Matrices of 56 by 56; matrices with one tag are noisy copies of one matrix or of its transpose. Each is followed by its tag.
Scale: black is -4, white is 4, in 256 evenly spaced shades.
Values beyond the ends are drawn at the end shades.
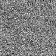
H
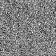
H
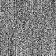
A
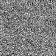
H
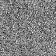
H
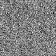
H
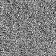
H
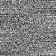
A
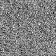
H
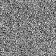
H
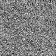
H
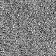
H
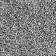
H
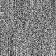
A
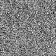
H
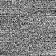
A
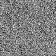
H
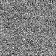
H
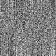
A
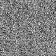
H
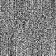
A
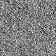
H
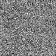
H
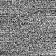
A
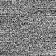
A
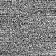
A
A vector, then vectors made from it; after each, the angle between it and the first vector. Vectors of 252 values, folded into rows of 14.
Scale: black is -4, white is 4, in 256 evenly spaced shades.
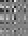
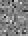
partly aligned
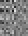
nearly parallel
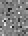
orthogonal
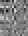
nearly parallel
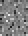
orthogonal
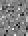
orthogonal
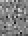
partly opposed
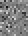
partly opposed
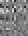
nearly opposite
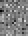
partly aligned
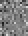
partly aligned
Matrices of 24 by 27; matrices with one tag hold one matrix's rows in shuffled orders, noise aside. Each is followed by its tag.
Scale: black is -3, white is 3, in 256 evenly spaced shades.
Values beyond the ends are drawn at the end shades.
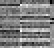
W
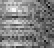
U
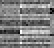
W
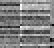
W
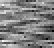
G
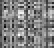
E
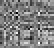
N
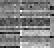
W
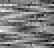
G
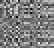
N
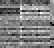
W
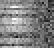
U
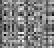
E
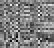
N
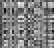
E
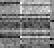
W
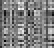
E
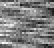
G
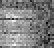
U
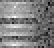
U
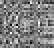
N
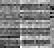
W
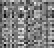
E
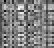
E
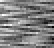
G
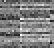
W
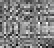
N
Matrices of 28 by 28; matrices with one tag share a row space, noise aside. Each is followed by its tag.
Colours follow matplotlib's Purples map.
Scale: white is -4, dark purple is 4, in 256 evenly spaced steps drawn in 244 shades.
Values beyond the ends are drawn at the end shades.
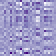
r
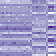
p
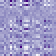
r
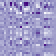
r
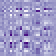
r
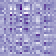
r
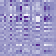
r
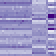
p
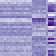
p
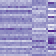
p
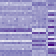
p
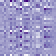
r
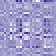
r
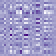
r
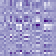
r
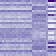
p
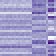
p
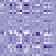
r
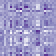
r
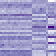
p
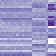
p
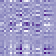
r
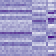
p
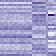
p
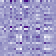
r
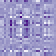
r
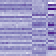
p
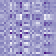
r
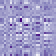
r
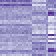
p
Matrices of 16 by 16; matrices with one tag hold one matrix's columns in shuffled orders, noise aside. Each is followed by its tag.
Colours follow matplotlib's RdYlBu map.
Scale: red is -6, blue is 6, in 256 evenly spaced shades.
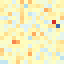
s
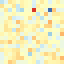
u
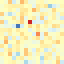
s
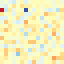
u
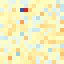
u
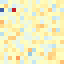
u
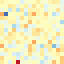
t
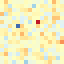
s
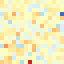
t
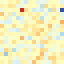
u
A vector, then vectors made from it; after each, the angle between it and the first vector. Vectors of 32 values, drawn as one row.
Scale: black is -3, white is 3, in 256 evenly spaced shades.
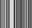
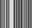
nearly parallel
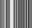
nearly parallel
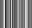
orthogonal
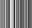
nearly parallel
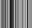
nearly opposite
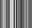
nearly parallel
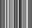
partly aligned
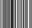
partly opposed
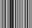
nearly opposite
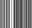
nearly parallel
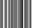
orthogonal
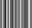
partly opposed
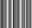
orthogonal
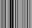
nearly opposite
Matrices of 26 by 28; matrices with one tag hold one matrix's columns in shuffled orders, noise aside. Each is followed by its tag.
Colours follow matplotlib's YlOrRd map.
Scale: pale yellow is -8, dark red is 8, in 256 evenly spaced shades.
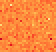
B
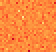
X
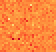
B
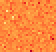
X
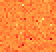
B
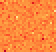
X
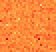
B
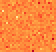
X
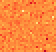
X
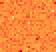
X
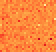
B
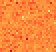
X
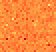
B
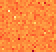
X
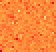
X
